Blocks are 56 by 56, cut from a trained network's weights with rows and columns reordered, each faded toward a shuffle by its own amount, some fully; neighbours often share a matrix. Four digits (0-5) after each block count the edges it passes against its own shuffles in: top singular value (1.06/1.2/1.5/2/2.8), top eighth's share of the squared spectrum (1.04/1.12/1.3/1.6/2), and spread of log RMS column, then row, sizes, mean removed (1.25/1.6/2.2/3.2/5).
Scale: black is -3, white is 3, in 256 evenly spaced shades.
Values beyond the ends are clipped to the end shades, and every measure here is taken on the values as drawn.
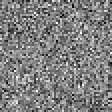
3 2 0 0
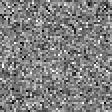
1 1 0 0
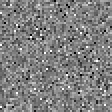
0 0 0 0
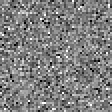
0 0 0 0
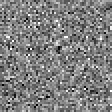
3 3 1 1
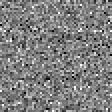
1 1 0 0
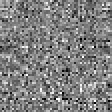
3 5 2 3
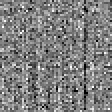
3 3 1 2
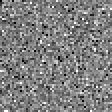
0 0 0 0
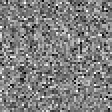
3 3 1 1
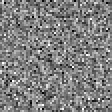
1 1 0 0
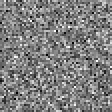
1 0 0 0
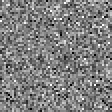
0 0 0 0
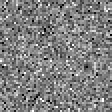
0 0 0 0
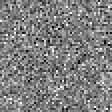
0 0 0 0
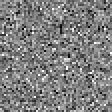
2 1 0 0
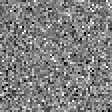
1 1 0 0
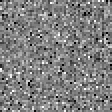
1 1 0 0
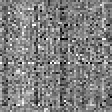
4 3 1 2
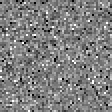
0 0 0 0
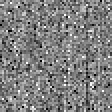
2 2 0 0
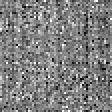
3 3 1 2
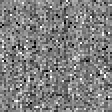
2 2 0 1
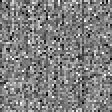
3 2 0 0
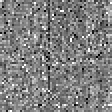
2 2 0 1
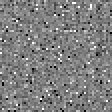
1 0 0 0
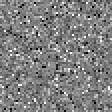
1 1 0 0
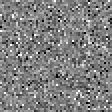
1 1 1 0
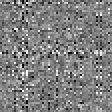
3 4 3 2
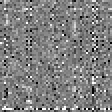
3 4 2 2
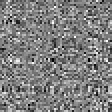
4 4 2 2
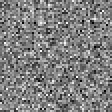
3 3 1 1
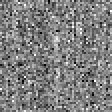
2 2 0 0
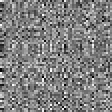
4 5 3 2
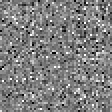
2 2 2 0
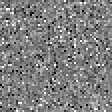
1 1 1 0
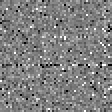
2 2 0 1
